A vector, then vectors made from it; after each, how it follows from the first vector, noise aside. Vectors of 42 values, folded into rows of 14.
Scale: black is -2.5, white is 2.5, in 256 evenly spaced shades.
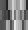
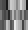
copied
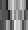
copied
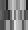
copied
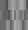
shrunk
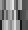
reversed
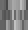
shrunk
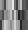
reversed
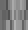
shrunk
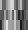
reversed
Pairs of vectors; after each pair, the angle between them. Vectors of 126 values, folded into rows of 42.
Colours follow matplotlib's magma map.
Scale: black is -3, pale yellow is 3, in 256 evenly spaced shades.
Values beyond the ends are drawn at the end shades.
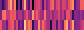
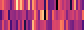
partly opposed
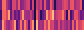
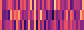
nearly opposite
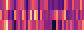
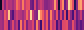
orthogonal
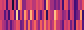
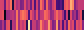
partly aligned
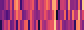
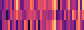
nearly parallel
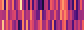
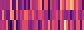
orthogonal
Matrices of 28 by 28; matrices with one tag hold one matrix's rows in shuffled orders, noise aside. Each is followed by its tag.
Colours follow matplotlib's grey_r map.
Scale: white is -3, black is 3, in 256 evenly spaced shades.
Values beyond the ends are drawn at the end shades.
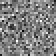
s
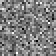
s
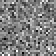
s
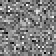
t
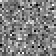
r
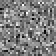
t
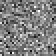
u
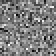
t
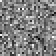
r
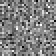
s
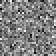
r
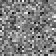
r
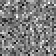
s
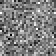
u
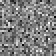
s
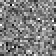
u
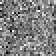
u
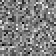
s
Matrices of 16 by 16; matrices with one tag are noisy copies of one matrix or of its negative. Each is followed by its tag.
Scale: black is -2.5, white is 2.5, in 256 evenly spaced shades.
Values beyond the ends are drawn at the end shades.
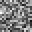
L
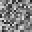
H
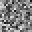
H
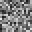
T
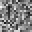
H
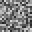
L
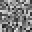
T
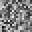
H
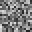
T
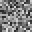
T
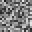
L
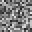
L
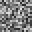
L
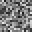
L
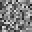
H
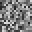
H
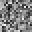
H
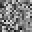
H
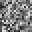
H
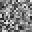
H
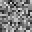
T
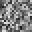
H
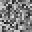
H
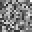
H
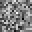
H
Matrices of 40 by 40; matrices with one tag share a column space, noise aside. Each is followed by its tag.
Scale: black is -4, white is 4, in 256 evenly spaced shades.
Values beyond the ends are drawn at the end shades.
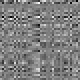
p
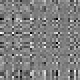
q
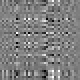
q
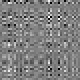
p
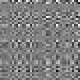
p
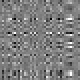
q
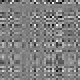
p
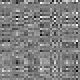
p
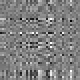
q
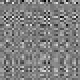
p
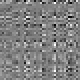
p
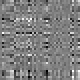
q
